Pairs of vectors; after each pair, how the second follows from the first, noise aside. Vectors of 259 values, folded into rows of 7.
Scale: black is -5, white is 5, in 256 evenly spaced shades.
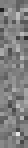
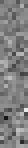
shuffled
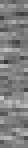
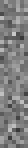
shuffled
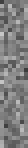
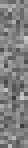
shuffled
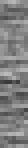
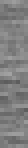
shrunk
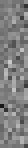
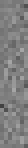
shrunk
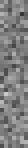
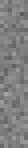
shrunk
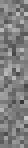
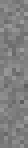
shrunk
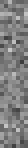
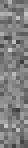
copied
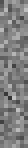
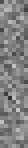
sign-scrambled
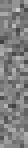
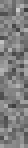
sign-scrambled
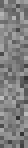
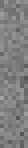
shrunk
